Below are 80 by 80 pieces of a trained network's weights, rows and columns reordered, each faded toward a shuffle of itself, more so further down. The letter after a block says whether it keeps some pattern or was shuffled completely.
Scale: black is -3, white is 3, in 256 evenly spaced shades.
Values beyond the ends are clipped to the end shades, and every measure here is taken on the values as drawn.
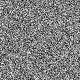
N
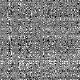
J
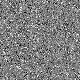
N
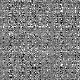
J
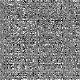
J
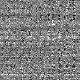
J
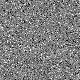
N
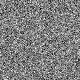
N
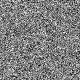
N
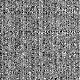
J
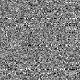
J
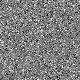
N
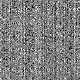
J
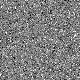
N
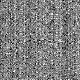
J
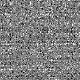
J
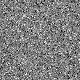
N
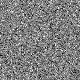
N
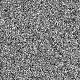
N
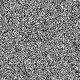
N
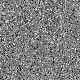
N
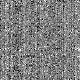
J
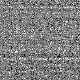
J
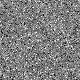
N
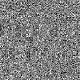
J
